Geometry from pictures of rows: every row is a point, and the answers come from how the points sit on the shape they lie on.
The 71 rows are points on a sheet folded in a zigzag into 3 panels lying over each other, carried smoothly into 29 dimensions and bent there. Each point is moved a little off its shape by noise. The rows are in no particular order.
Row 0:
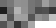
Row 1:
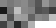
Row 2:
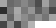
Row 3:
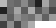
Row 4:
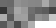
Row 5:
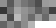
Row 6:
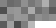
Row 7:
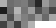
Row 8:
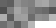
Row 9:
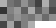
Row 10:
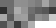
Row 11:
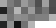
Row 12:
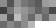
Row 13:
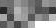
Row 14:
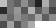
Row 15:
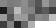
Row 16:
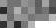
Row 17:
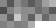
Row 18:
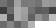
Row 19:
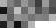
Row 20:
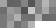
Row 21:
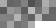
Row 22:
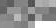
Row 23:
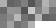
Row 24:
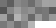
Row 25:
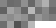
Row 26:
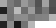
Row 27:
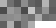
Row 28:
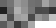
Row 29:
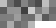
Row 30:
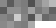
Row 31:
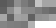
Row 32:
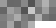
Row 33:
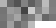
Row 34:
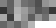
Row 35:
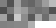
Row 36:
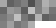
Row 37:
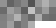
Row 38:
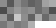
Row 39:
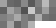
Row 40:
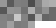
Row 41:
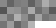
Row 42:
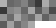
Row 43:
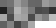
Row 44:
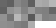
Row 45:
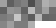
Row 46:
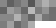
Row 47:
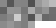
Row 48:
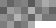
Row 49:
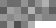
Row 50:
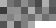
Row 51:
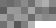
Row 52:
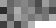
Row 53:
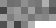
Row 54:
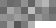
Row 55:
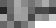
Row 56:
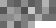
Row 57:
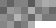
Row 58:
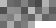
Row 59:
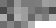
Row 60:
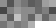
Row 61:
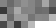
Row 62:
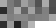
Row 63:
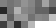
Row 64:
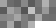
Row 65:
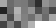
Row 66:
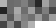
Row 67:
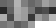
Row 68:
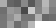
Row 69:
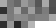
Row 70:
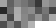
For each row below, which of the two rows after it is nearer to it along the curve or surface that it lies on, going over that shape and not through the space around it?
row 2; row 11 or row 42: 11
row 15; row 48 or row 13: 13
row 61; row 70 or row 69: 69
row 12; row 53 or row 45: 45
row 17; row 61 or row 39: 39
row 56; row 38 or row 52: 52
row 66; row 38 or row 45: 38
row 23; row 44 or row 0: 44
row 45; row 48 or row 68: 68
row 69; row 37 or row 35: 37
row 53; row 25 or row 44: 25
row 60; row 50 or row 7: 7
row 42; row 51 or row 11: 11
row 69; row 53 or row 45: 53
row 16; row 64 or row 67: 67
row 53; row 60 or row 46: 46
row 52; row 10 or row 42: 10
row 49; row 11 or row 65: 11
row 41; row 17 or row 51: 17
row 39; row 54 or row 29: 29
